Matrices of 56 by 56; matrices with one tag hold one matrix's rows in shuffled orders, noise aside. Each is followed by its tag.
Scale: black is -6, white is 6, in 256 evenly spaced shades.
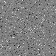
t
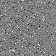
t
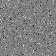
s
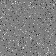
s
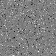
t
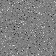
t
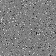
s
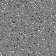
t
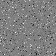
s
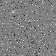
t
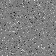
t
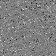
s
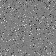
s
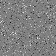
s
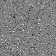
t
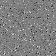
s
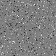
t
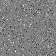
s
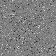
t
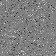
t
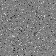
t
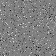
s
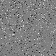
t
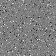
s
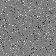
s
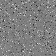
s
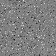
t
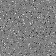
s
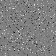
t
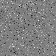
t
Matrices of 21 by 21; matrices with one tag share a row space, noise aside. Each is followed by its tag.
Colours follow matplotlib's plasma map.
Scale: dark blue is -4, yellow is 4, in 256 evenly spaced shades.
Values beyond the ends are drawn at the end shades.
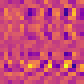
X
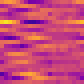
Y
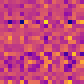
X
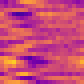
Y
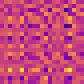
X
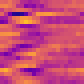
Y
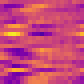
Y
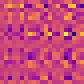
X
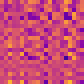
X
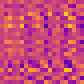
X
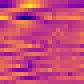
Y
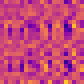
X
